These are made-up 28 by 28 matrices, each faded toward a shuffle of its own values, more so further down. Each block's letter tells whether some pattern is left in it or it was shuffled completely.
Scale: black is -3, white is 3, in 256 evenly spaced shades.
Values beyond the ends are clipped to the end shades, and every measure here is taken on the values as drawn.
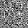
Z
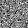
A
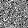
A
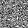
A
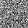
A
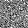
A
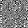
Z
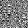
Z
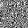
Z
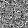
A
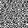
Z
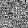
Z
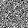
A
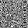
Z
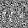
Z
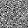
Z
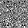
Z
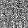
Z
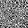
Z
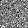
A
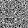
Z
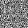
Z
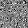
Z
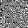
Z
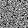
A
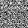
Z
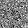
A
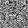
Z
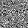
Z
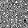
Z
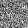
Z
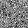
A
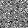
Z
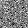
Z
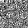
Z
